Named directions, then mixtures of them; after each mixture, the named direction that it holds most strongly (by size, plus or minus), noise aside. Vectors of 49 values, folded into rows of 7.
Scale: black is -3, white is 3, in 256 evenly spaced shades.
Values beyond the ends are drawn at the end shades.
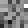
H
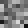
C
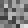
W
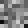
C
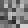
W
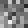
H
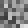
W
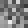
H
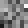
H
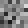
H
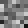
C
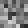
W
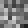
W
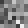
W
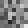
W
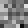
W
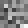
W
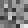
W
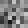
W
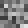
W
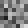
W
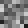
C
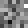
H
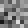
C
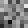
H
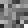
C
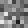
C
